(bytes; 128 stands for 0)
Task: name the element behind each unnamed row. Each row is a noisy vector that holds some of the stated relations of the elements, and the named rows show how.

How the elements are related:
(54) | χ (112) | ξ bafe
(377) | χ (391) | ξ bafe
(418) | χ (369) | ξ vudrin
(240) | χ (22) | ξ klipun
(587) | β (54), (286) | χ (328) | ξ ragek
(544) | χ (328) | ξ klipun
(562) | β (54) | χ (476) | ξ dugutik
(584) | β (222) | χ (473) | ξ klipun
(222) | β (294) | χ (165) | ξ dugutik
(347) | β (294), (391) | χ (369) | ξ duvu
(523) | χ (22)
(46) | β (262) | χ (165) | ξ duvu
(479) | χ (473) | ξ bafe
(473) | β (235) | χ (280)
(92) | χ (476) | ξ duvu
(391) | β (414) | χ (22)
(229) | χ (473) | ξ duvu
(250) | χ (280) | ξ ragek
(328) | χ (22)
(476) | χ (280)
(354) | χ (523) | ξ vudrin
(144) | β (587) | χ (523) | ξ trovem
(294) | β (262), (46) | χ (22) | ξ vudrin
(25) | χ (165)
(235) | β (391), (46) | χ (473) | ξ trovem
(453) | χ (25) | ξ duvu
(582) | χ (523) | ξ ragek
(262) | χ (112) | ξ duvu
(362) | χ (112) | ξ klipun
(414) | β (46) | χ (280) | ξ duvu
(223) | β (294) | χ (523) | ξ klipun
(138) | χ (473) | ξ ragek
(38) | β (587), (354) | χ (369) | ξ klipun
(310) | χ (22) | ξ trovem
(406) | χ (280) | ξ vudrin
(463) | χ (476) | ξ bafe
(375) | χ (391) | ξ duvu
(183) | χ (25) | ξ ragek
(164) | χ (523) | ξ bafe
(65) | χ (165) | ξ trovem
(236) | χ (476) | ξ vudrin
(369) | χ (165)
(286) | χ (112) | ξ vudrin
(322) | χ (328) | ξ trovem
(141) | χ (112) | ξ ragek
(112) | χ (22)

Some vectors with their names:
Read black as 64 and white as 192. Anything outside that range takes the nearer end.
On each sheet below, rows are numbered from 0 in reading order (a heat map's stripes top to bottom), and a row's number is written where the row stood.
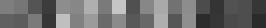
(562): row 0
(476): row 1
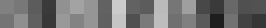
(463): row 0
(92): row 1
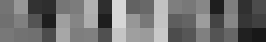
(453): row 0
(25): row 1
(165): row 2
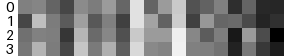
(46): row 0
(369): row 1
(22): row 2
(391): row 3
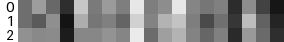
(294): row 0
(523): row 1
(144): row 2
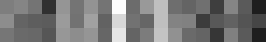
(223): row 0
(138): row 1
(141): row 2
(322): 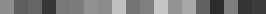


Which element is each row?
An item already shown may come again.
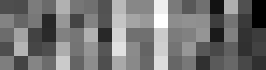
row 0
(112)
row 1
(328)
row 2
(453)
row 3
(418)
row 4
(473)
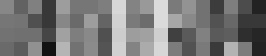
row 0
(544)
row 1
(587)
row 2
(165)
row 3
(523)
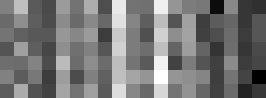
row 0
(375)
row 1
(38)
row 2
(479)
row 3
(347)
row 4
(280)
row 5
(328)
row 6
(418)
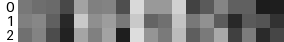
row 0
(165)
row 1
(236)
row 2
(25)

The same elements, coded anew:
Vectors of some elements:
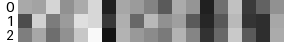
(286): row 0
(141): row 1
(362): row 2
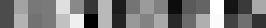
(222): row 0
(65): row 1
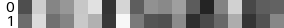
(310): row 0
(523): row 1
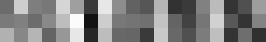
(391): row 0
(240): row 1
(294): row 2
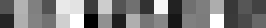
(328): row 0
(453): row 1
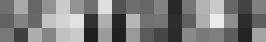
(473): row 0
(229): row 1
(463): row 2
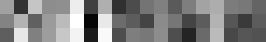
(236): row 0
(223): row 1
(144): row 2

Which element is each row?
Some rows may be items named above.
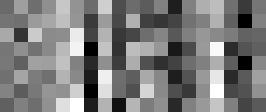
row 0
(473)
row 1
(479)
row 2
(236)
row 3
(347)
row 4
(479)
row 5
(369)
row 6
(38)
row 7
(414)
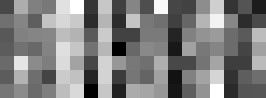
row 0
(322)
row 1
(229)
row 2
(476)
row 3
(562)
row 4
(112)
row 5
(165)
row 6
(347)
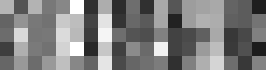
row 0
(406)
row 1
(280)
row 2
(523)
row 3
(322)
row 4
(473)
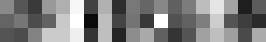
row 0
(584)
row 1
(544)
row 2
(92)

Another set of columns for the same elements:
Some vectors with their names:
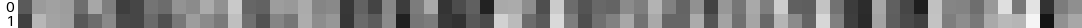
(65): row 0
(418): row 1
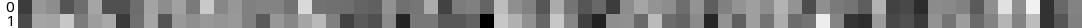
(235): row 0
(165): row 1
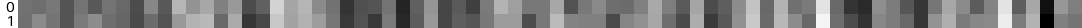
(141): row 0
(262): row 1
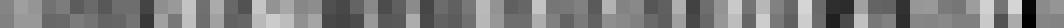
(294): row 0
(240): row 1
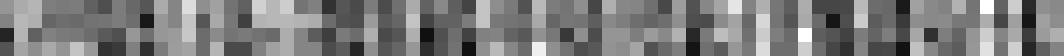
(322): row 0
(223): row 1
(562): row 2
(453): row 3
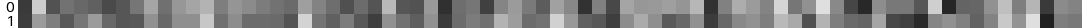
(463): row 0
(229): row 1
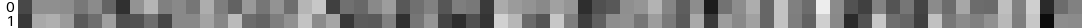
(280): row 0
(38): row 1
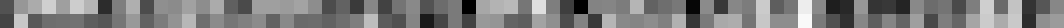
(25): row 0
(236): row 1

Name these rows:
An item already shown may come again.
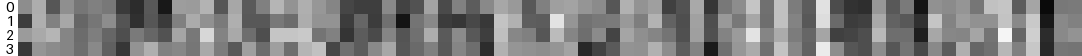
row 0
(375)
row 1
(347)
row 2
(322)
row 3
(280)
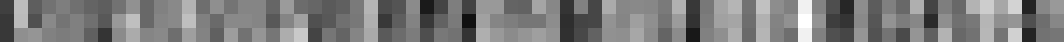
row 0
(236)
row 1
(476)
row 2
(280)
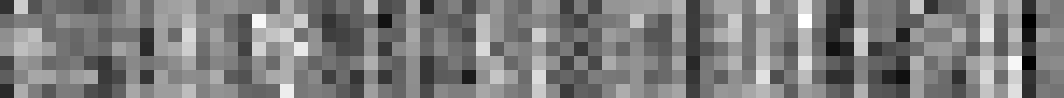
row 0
(463)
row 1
(112)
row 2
(544)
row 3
(523)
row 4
(406)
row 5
(183)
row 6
(479)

